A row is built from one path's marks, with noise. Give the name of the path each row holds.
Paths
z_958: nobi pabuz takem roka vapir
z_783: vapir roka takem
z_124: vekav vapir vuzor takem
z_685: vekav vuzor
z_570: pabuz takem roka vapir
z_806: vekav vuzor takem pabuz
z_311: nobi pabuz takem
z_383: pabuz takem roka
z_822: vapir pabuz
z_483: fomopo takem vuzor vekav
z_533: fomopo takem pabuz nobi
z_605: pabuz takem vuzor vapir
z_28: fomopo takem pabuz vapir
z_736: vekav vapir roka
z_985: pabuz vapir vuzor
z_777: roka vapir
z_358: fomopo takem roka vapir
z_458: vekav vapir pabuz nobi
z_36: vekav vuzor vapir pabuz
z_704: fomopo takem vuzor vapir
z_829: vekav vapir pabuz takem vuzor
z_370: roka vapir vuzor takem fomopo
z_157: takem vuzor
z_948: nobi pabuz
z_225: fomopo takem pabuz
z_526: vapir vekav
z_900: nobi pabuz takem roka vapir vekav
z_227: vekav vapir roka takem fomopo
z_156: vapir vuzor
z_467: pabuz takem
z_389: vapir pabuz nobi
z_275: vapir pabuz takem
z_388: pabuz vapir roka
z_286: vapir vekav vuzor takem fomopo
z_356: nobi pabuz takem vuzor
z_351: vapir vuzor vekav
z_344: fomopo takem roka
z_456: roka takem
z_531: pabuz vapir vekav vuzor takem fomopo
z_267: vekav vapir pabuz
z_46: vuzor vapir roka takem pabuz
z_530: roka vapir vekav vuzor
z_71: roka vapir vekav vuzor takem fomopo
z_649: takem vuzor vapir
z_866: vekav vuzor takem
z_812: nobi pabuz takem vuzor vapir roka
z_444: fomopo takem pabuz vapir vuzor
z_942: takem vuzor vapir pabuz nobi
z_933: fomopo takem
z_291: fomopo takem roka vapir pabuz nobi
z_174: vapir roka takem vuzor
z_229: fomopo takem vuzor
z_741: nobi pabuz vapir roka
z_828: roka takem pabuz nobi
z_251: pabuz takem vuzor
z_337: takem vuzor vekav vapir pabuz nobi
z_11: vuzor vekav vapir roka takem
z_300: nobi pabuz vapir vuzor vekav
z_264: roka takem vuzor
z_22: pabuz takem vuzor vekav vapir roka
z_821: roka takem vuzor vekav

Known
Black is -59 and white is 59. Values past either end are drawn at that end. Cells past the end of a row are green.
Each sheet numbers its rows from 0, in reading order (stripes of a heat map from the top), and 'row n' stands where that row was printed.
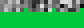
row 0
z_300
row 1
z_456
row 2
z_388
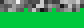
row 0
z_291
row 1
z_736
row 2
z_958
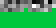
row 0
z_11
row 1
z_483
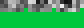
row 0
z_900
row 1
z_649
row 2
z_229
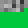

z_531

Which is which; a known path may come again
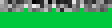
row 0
z_124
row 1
z_483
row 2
z_933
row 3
z_227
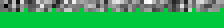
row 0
z_783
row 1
z_828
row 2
z_311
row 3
z_531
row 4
z_985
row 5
z_822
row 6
z_456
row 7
z_605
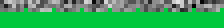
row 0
z_958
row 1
z_251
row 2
z_11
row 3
z_649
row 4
z_829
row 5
z_358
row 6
z_388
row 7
z_821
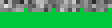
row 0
z_806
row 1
z_900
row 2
z_300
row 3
z_71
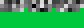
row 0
z_264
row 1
z_777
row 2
z_526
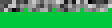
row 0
z_736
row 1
z_444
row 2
z_174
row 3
z_866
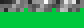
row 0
z_344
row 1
z_291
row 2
z_458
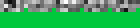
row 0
z_229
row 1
z_942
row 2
z_389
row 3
z_28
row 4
z_530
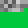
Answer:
z_356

